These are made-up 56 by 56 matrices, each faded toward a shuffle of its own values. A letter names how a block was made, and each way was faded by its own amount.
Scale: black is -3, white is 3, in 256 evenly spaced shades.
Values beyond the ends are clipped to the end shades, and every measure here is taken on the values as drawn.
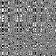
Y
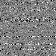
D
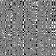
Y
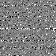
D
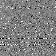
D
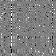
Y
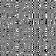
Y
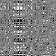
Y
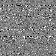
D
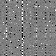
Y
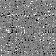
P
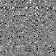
P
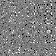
P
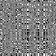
Y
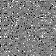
P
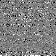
D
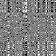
Y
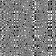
Y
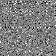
P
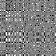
Y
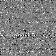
D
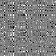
Y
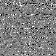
D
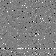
P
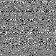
D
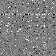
P
